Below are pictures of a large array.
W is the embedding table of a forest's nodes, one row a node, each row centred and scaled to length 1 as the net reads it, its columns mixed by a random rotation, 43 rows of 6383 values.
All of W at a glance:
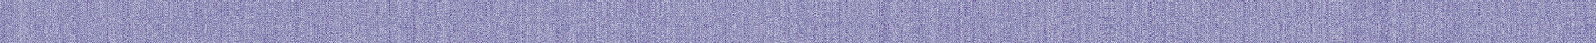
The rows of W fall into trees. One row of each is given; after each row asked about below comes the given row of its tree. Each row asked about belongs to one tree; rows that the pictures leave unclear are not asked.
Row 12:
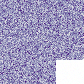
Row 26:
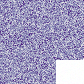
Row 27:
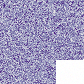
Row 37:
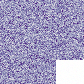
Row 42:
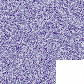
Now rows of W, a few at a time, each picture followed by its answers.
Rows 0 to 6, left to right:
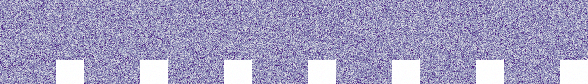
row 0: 37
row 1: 37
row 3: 12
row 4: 26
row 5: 12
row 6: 37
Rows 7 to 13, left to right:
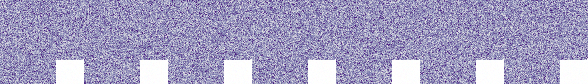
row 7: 12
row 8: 37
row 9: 12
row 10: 12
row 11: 37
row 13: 26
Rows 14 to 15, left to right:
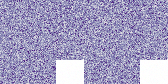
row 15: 12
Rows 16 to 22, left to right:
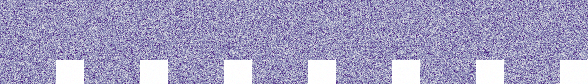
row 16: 26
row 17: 27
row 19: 42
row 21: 12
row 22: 42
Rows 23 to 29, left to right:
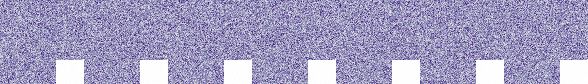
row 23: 12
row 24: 27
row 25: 27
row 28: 37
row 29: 27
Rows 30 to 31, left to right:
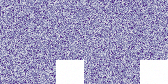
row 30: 37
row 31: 12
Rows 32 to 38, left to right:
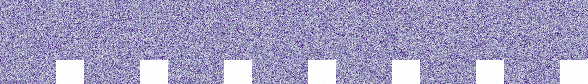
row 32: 37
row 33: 37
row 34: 42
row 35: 12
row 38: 26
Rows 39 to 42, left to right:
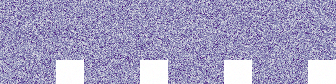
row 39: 42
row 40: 37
